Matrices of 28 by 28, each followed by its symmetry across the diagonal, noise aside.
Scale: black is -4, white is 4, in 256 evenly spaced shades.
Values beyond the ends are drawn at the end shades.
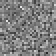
symmetric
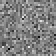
neither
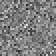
symmetric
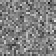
neither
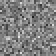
neither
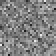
symmetric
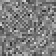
symmetric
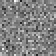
neither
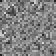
symmetric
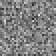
neither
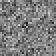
symmetric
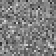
neither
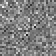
symmetric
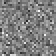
neither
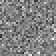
symmetric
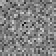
symmetric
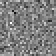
neither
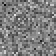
symmetric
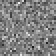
neither
